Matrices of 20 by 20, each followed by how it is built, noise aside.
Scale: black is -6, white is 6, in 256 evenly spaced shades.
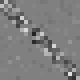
banded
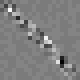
banded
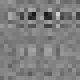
low rank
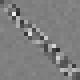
banded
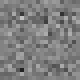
low rank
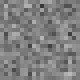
low rank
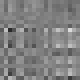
low rank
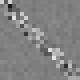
banded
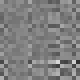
low rank
